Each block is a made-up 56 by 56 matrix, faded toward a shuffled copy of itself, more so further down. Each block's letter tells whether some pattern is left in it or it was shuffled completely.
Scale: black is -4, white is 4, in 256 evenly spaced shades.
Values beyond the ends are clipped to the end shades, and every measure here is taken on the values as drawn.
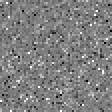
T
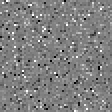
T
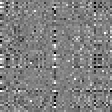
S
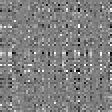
S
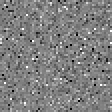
T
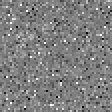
T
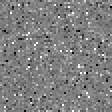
T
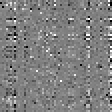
S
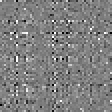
S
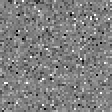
T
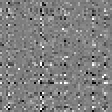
S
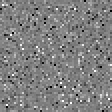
T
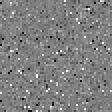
T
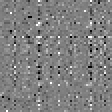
S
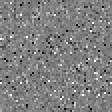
T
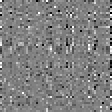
S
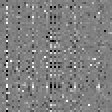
S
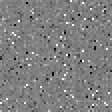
T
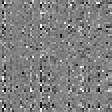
S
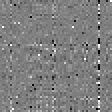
S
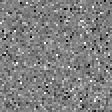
T
